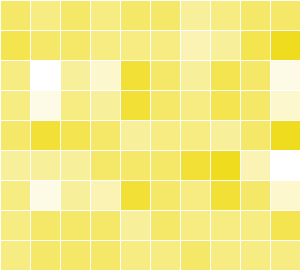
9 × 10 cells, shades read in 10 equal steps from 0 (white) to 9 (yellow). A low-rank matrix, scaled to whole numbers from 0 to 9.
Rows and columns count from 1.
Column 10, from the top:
6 9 1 2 9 0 2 7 5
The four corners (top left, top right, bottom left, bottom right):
6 6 5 5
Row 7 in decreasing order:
8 8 6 6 5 5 4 3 2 1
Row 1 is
6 5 6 5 6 6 4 5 6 6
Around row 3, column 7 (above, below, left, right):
3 5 6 7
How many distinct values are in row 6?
6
